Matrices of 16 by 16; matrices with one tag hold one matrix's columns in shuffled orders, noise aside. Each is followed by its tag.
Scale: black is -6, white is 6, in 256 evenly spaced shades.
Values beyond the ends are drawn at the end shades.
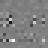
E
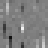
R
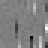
R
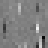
R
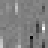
R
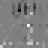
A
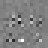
E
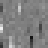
R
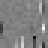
R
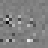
E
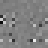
E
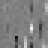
R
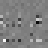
E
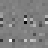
E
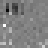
A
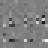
E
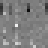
A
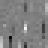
R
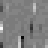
R
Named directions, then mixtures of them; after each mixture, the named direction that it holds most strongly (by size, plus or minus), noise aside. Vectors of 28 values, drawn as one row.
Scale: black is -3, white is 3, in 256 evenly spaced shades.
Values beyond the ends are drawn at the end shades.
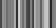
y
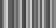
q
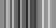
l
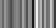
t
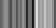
t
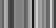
t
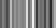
t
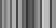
y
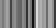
t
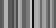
q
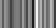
t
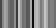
y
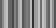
q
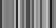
y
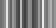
l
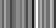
t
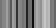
y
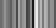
t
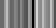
t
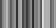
y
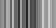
l
